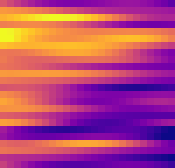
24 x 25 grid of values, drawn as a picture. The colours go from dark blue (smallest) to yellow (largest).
Ninth with the highest average: top left. Slope: up to the top left. Calmest part: middle left. Grain: streaks across. Ninth with the lowest average: bottom right.
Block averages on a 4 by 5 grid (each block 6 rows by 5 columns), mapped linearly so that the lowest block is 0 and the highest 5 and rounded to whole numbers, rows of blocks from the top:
54432 | 44432 | 43101 | 22210
